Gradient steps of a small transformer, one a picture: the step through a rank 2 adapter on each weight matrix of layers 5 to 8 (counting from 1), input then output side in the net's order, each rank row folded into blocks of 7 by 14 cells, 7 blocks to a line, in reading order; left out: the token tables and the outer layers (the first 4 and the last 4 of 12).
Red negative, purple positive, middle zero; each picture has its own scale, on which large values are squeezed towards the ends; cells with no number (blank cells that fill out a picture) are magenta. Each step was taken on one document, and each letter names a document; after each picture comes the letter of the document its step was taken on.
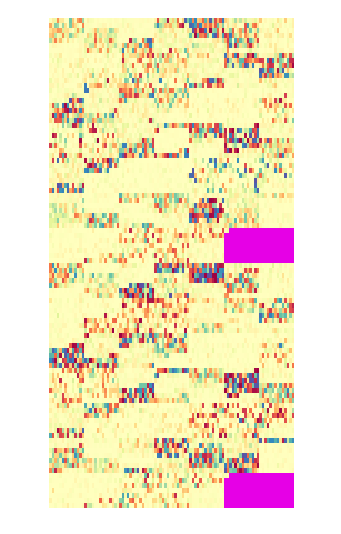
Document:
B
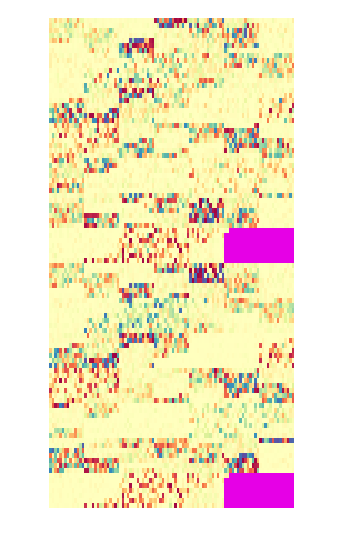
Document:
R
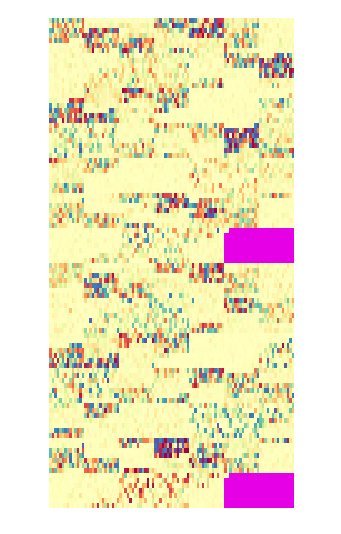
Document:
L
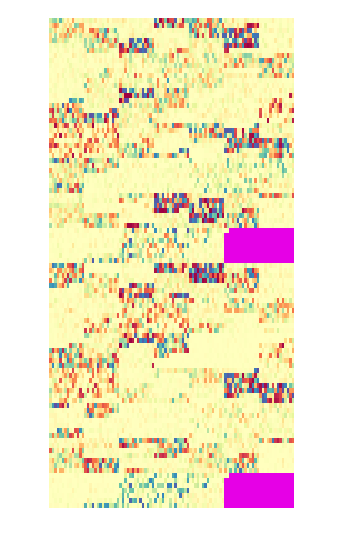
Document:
R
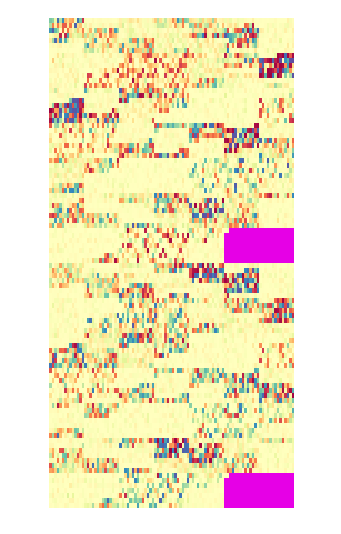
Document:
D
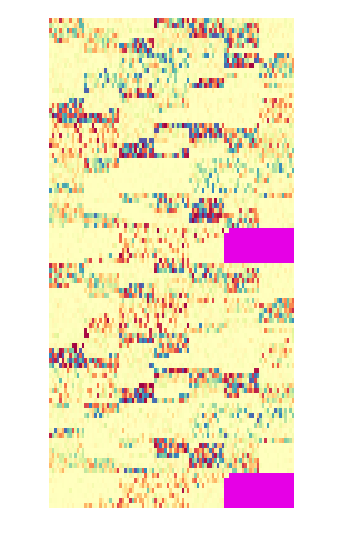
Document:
B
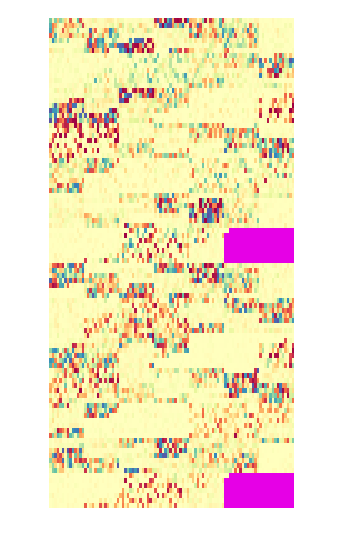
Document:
R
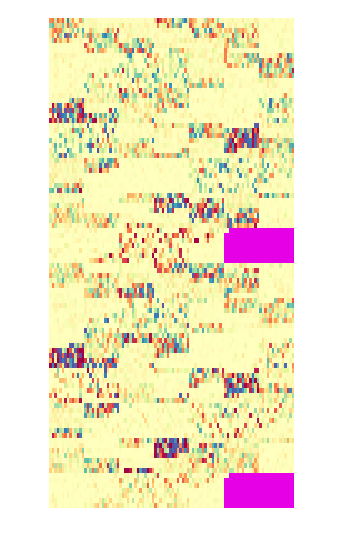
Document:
L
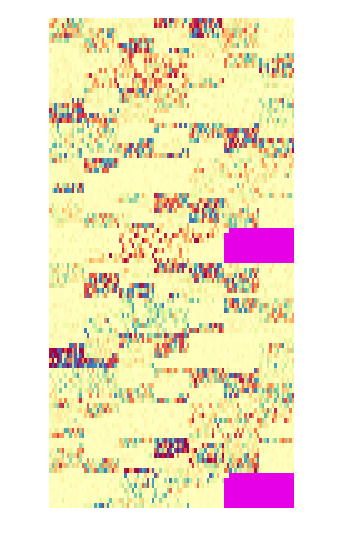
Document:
L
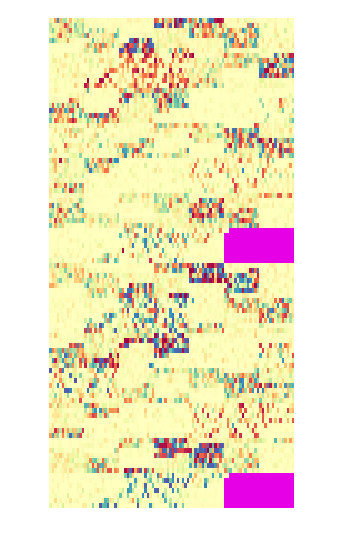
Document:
D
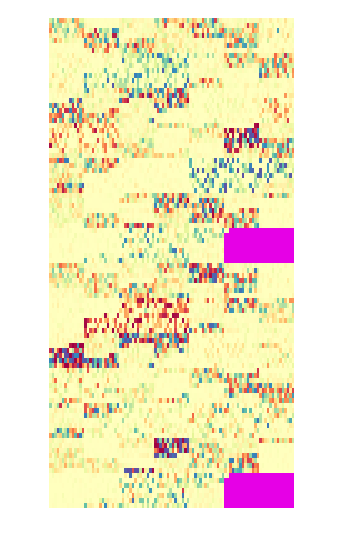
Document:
B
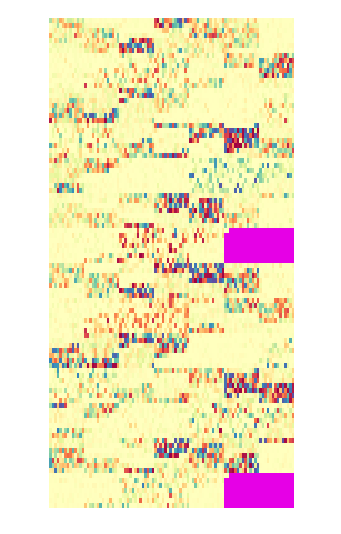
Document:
L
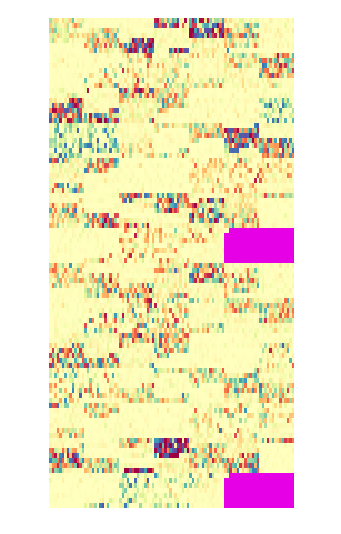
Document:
L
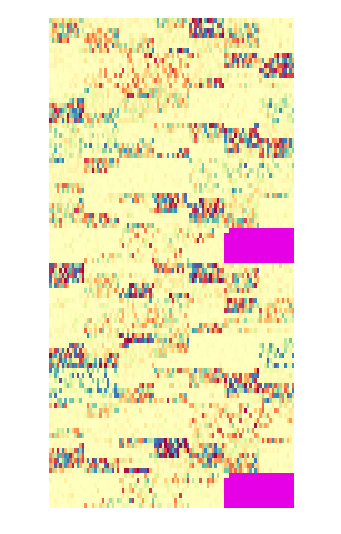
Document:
L
